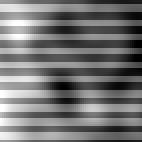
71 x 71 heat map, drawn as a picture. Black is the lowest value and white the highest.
No lone cell stands out from its neighbours. Horizontal stripes repeat 10 times down the table. Values rise toward the left.
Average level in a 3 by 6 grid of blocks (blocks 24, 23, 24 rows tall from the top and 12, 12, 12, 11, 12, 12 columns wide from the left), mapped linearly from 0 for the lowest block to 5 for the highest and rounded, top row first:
5 3 1 1 1 0 / 4 3 1 2 1 0 / 5 3 2 2 2 2
